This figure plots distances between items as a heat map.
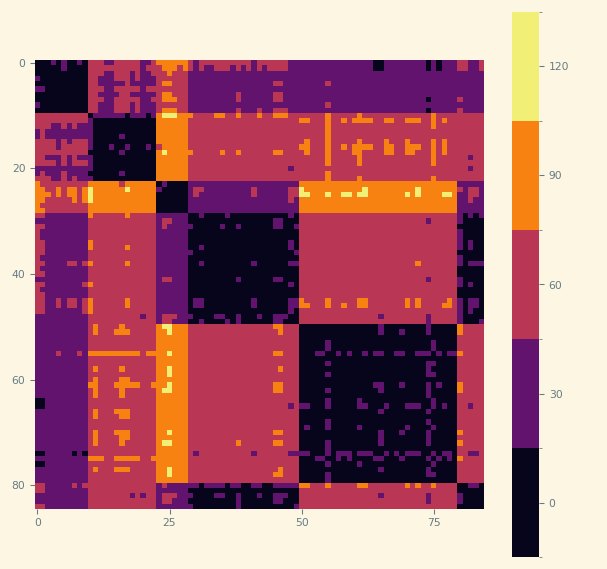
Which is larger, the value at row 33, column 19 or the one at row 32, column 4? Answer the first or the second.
the first
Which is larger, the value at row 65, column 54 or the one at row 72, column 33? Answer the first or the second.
the second
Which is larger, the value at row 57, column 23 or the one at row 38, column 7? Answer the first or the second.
the first
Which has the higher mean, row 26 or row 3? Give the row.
26
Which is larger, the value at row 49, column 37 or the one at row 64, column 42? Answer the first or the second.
the second
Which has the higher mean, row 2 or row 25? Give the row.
25
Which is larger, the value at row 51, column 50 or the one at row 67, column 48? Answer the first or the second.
the second
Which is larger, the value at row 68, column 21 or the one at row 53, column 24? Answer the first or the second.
the second
